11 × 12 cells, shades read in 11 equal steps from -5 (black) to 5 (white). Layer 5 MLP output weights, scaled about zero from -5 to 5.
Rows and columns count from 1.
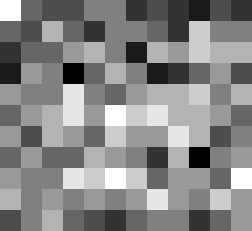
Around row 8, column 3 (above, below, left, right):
2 0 1 -1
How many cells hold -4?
4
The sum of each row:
-17 -6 4 -16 14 23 10 -4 21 14 -10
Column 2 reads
-1 -2 -1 1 0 1 -2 1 0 0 0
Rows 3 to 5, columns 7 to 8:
-4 2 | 0 -4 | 1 2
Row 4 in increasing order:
-5 -4 -4 -3 -2 -1 -1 0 0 1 1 2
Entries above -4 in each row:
11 12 11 9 12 12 12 11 12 12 12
